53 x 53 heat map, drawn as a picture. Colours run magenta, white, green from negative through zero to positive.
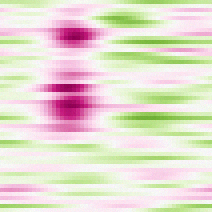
Average level on the scale: 50%. Grain: streaks across. Ninth with the highest average: middle right. Mirror symmetry: none. Dips: two.
